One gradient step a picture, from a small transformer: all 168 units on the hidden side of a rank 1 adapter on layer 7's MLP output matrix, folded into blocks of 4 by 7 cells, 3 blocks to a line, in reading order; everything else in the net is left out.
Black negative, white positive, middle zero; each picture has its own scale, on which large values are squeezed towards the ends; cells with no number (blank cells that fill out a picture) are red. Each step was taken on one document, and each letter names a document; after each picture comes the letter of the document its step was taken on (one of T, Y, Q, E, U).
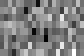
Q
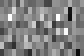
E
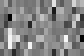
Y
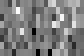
Q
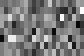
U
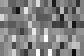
Q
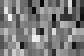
U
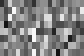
U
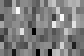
Q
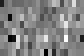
Y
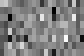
Y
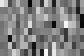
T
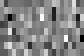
Y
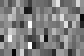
T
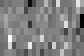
T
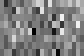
U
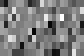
U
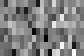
Q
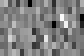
T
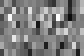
E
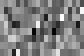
U
